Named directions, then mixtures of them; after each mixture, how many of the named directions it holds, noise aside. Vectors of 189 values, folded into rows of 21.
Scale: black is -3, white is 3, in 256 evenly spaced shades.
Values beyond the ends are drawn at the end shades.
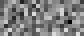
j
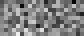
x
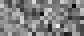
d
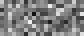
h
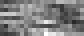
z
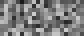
two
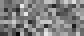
three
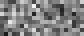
three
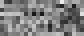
three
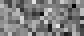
one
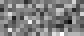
three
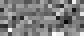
three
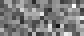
one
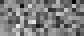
one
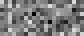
one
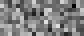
one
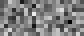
one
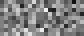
one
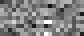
two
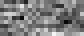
three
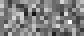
two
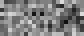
three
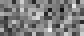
three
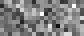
one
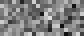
two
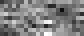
two
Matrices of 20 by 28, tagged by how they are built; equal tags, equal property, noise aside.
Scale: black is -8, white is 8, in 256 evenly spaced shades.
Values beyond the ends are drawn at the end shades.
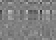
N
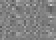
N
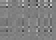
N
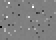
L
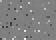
L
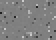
L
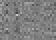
N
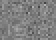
N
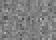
N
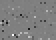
L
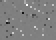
L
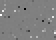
L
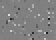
L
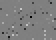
L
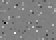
L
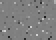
L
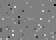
L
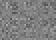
N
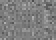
N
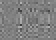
N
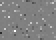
L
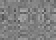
N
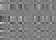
N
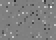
L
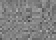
N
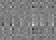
N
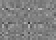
N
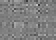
N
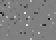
L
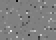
L
